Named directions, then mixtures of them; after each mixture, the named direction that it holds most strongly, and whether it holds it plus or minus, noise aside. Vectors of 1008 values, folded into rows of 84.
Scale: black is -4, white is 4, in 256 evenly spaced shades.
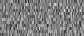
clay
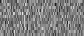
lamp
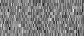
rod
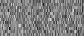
rod, plus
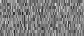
lamp, minus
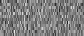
lamp, plus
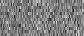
rod, minus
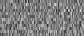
clay, plus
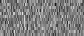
lamp, plus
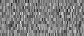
clay, plus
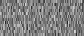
lamp, plus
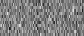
rod, plus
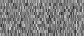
clay, minus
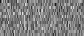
lamp, plus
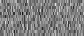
lamp, minus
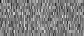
lamp, plus
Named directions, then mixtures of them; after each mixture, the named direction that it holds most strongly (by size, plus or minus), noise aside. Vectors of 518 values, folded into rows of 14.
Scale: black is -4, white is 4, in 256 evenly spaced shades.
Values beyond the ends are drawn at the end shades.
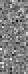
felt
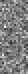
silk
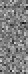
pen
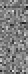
pen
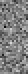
silk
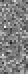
silk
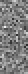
silk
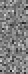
pen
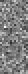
silk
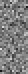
pen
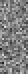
silk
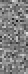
felt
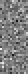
felt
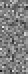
pen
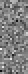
felt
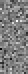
felt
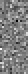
felt
